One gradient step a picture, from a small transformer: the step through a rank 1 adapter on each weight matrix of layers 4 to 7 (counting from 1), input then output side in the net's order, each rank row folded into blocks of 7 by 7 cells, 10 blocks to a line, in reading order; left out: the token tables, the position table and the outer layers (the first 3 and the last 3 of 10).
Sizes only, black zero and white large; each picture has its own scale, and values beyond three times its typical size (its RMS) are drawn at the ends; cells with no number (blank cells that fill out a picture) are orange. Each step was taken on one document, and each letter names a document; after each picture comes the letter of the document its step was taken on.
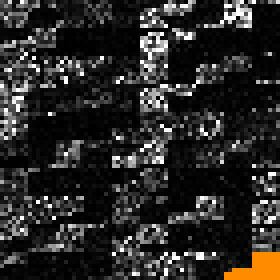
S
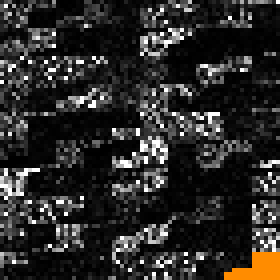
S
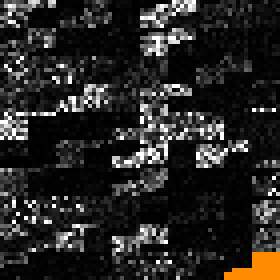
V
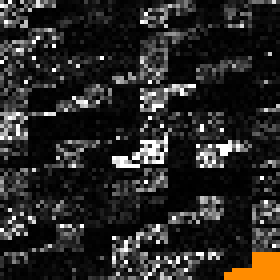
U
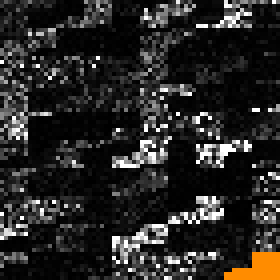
U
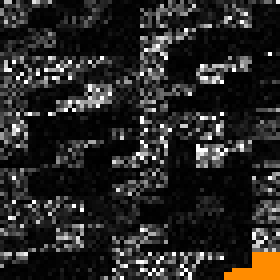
V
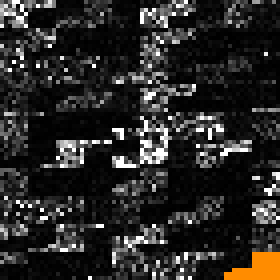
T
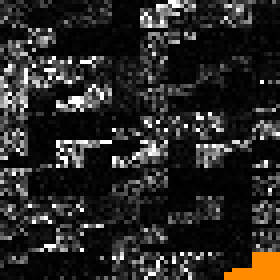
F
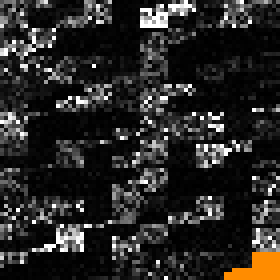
F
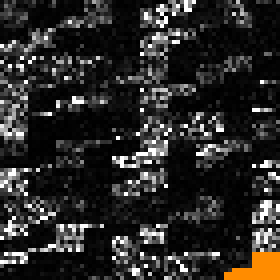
U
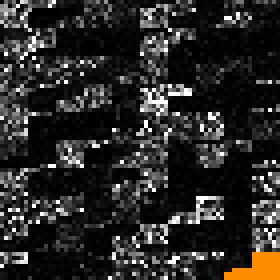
S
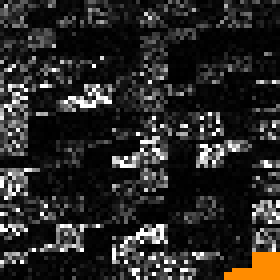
U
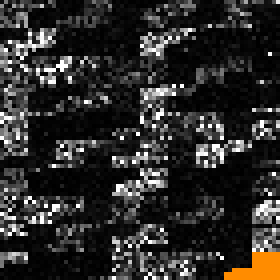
V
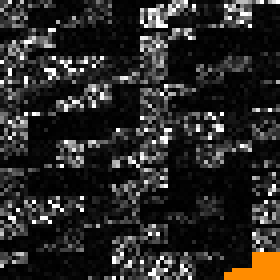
V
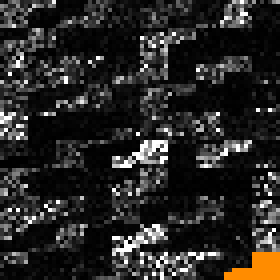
U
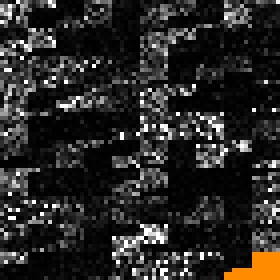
T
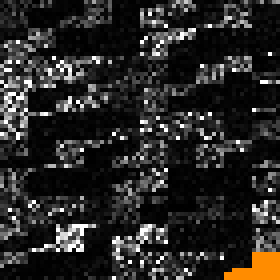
V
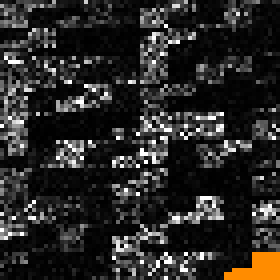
T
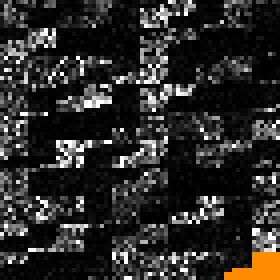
U
